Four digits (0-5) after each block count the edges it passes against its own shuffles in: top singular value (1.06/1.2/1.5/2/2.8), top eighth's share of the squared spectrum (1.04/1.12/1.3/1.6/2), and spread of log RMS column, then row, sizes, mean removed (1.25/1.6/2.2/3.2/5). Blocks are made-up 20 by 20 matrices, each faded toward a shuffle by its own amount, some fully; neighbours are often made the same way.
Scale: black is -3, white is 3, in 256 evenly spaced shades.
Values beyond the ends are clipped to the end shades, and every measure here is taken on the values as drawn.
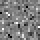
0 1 0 0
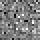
1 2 0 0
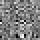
3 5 2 2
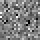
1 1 0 0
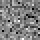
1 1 0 0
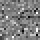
2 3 1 1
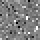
0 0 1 0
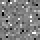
0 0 0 0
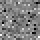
0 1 0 1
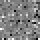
2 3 1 1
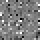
2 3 2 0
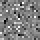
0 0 0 0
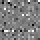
2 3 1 1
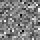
0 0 0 0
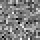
0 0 0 0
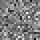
0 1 0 0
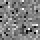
0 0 1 0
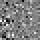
2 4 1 0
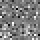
2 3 0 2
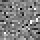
1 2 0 0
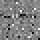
1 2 0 1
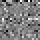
2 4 0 2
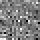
3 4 1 2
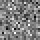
1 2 0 0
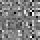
3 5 2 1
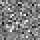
1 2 0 0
